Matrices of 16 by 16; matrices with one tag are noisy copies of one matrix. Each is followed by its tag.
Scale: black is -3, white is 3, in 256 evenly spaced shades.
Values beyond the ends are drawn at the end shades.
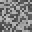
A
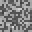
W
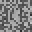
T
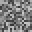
W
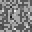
T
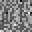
T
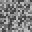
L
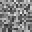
L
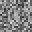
T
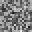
W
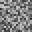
A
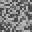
A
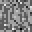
T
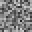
W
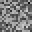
A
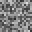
L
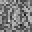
T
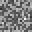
W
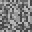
T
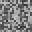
T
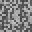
T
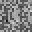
T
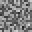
W
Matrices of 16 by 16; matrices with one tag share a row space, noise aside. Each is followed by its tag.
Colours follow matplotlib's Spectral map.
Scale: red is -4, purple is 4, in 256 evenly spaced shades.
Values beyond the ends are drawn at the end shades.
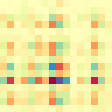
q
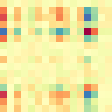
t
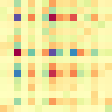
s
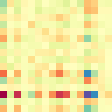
t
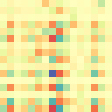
q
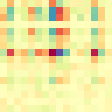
q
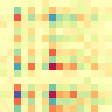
s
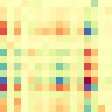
t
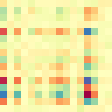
t
